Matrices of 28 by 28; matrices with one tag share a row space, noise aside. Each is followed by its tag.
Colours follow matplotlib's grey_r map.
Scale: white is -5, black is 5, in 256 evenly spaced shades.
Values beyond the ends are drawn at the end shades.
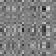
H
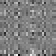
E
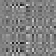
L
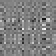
H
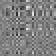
L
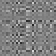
L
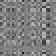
H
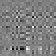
L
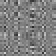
E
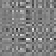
L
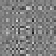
L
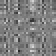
E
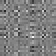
E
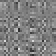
E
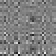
E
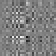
L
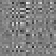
L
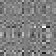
H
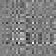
L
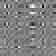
E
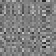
H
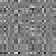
E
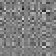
H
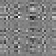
E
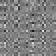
E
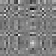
E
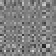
H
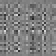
E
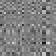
H
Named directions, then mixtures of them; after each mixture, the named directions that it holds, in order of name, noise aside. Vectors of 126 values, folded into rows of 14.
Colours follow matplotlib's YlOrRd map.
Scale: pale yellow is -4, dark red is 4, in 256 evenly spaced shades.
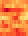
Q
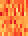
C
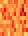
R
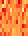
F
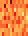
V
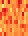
C, F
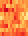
Q, V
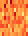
V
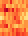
Q, V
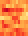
Q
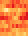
Q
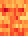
Q, R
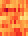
C, Q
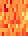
Q, V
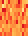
F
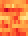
Q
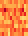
Q, R
